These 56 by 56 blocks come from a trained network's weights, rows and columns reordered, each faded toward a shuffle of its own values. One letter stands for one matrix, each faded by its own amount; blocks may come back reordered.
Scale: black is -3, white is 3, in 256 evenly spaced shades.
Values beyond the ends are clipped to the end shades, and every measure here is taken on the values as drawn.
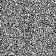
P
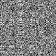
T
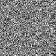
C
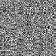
C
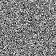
P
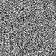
T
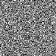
C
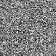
C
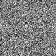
P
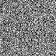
T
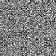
C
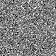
P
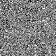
P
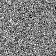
P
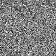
P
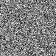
P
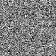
T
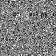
P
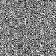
C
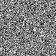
P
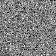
P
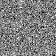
P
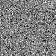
P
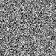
T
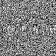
T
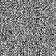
C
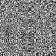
C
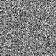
T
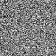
T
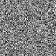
C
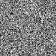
T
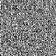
C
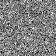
P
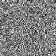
T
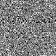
P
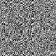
C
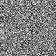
T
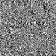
C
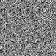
T
